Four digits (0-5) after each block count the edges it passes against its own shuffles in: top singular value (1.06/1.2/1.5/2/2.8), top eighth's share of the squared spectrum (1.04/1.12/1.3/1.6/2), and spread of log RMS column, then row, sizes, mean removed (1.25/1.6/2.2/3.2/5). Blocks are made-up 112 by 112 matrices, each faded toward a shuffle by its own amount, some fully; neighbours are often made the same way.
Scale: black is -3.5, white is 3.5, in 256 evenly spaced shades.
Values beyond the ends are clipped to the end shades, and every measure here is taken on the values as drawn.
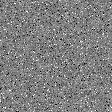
0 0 0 0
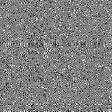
4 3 1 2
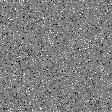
2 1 0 0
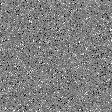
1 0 0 0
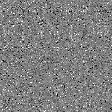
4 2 1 2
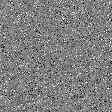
2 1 0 0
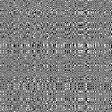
5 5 4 4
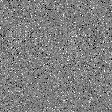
3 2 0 1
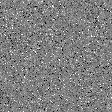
2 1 0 0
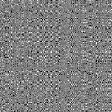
5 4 3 3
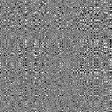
5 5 4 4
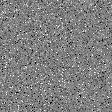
0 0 0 0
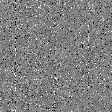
2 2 2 0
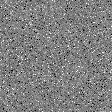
0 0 0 0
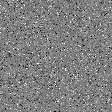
0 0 0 0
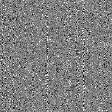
3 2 3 0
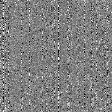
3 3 4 0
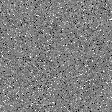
0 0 0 0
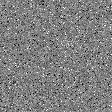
0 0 0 0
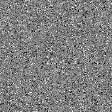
1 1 2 2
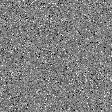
0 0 0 1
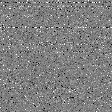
2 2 0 2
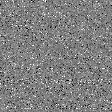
1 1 0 2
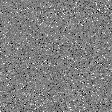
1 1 0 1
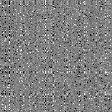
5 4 3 2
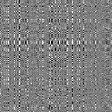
5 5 4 3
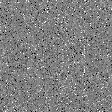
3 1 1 0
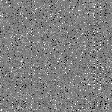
4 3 2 1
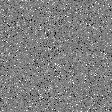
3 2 1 0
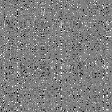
4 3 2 2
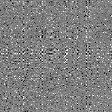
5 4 3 2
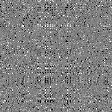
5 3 2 2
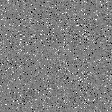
4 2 1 1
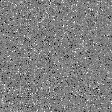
3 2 1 0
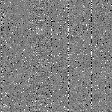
4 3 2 0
